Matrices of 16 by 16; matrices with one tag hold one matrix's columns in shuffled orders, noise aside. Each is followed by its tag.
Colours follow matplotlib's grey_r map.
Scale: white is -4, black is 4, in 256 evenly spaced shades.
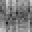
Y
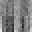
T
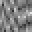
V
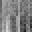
T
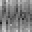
Y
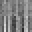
T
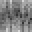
Y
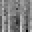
T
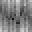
Y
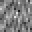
V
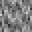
V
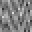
V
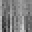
T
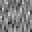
V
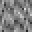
V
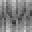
Y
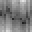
Y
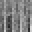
T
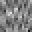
V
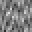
V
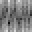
Y
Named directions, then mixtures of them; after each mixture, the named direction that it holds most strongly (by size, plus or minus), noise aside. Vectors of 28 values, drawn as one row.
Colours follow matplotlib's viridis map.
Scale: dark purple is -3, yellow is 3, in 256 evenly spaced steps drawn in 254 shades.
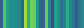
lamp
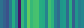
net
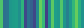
lamp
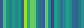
lamp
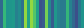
lamp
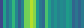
lamp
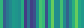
lamp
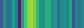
net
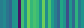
net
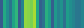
lamp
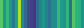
net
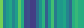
lamp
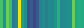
net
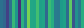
net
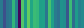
net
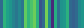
lamp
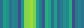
lamp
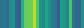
net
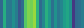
lamp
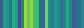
lamp
